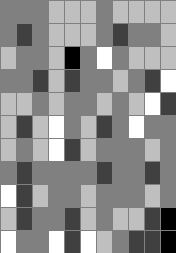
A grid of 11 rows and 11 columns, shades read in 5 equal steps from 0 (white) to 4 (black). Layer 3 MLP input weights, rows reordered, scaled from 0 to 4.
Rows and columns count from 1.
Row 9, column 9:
2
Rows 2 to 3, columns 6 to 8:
1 2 3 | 2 0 2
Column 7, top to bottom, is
2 2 0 2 1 3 2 3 2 2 1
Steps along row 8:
up down same same same up down same up down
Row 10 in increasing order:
1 1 1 1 2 2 2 3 3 3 4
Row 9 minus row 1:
-2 1 -1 1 1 0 0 1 1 0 1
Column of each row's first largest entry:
1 2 5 3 11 2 5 2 2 11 11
